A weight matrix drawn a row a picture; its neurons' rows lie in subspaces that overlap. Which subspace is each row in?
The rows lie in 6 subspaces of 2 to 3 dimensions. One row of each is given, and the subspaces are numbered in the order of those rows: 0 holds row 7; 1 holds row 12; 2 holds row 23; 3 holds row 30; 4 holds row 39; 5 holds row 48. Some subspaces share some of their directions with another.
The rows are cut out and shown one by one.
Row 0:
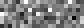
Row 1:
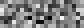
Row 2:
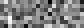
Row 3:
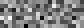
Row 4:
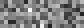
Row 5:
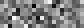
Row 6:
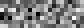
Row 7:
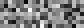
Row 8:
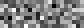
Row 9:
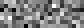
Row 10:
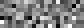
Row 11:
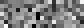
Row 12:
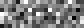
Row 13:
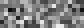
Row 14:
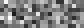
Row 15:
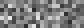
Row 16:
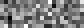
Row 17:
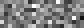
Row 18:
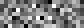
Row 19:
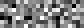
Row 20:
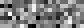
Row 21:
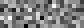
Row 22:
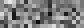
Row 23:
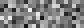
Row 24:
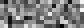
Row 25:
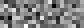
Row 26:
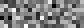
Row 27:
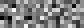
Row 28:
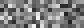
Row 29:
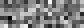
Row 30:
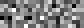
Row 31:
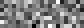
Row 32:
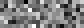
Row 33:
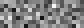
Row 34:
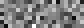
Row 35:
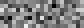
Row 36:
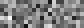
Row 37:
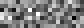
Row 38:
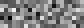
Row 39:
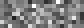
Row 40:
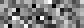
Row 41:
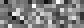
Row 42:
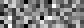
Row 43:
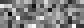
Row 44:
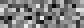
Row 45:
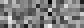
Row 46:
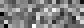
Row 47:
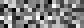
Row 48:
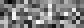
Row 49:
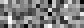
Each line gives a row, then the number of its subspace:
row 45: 2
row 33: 0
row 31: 3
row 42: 1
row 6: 1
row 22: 5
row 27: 3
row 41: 4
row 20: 0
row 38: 1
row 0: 1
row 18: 4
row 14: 4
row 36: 2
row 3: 4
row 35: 5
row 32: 2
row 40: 4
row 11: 3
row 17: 4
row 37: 1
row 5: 4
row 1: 5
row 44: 5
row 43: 0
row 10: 3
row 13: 2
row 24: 2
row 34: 3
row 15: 0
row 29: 0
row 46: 3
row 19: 3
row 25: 4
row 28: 0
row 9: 3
